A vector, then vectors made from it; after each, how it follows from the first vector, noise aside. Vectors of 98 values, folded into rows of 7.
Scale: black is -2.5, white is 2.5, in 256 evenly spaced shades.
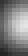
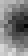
negated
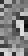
sign-scrambled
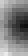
negated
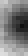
negated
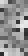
sign-scrambled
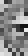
sign-scrambled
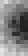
negated
